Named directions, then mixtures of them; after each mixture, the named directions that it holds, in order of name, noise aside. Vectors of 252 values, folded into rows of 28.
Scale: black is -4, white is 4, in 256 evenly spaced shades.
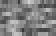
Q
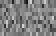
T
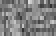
Q, T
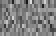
T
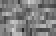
Q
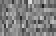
Q, T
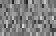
T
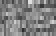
Q, T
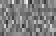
T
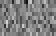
T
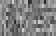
Q, T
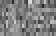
Q, T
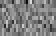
T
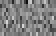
T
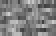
Q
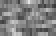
Q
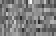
Q, T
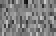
T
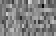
Q, T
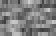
Q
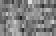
Q, T
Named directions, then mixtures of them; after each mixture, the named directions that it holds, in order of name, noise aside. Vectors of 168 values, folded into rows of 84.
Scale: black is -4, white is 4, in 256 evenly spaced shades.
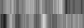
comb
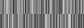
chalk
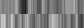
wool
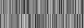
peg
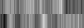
comb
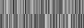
chalk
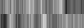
comb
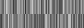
chalk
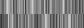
chalk, comb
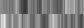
comb, wool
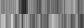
wool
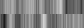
comb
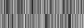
chalk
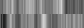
comb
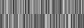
chalk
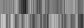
wool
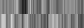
wool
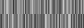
chalk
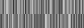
chalk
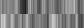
wool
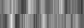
comb, wool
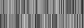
comb, peg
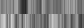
wool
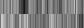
peg, wool
